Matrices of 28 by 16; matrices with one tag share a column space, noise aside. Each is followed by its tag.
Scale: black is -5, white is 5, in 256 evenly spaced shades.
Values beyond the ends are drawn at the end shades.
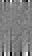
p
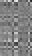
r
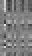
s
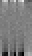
p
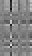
s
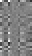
r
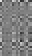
r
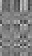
s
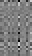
r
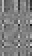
s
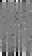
p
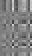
s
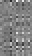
r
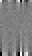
p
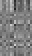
s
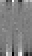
p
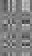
s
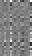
r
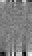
p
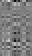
r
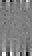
p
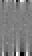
p
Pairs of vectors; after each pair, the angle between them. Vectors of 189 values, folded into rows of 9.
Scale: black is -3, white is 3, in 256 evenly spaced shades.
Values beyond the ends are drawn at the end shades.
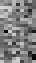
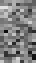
nearly parallel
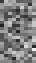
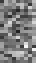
nearly parallel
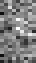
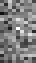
nearly parallel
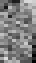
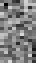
partly aligned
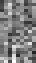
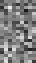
partly aligned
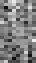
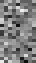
orthogonal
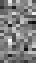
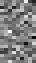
orthogonal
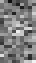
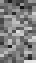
nearly parallel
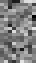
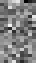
nearly opposite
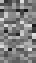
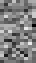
partly aligned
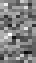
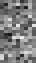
nearly opposite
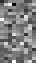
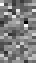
orthogonal
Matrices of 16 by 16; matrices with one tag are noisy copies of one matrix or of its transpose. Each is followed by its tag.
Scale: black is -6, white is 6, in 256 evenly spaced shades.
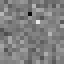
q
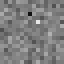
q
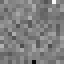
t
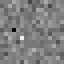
q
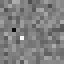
q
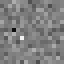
q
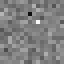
q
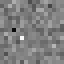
q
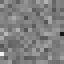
t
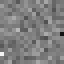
t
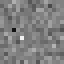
q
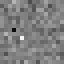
q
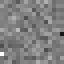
t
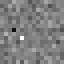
q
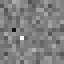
q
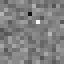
q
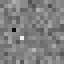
q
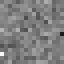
t
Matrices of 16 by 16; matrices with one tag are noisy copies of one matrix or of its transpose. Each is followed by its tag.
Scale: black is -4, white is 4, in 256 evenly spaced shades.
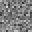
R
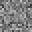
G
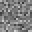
R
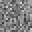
R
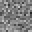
R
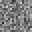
R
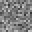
R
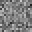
G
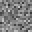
R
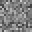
G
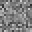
G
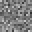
R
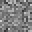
G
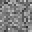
G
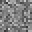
G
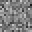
G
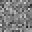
G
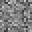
G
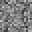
G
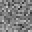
R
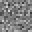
R
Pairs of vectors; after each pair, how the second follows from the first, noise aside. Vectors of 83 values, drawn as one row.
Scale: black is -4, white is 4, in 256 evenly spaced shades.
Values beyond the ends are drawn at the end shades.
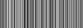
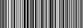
scaled up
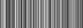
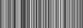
wrapped around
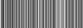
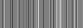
partly zeroed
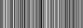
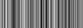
sign-scrambled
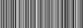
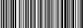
scaled up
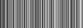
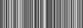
wrapped around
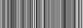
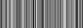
negated
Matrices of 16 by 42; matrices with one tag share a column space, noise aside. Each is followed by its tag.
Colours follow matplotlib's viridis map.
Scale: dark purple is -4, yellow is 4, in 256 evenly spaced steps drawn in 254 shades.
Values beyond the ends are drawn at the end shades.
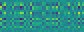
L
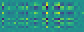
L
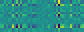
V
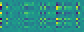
L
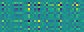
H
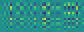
L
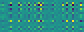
H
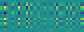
L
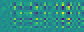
L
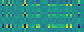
V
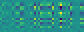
L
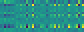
V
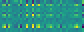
V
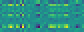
V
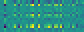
V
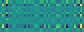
V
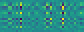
L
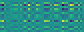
H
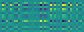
H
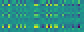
V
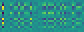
L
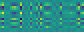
L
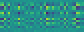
L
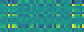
V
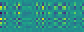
L
